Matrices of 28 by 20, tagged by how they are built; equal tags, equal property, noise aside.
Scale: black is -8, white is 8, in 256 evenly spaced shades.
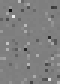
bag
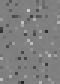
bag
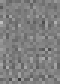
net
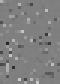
bag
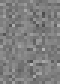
net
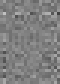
net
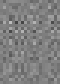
net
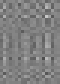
net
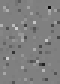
bag
